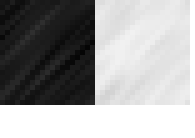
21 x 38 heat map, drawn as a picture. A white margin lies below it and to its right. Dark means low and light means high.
It is made of 1 by 2 panels. Panel 1,1: very low, slanting up to the right, faint in contrast. Panel 1,2: very high, slanting up to the right, faint in contrast.
